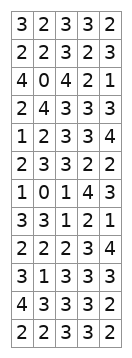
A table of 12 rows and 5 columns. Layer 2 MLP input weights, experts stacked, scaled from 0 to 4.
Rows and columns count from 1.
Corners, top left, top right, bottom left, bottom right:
3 2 2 2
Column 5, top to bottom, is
2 3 1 3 4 2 3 1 4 3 2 2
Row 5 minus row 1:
-2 0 0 0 2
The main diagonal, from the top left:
3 2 4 3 4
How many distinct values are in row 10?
2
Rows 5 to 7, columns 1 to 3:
1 2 3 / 2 3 3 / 1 0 1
